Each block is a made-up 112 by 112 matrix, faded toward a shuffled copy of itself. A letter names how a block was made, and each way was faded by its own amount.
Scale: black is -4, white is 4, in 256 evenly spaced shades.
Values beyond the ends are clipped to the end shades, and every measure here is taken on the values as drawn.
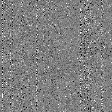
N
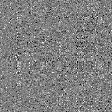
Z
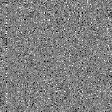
Z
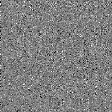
Z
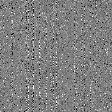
N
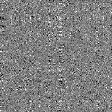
Z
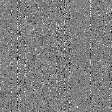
N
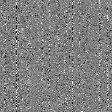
N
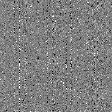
N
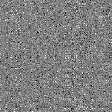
Z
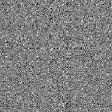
Z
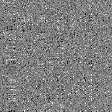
Z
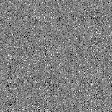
Z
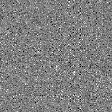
Z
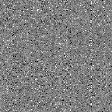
Z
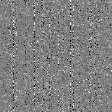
N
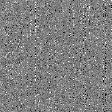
N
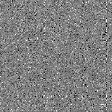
Z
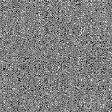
Z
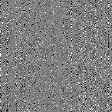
N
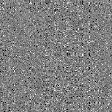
Z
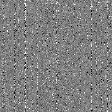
N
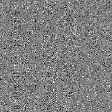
Z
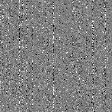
N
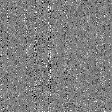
N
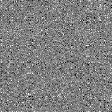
Z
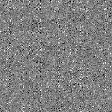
Z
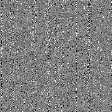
N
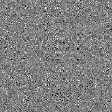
Z
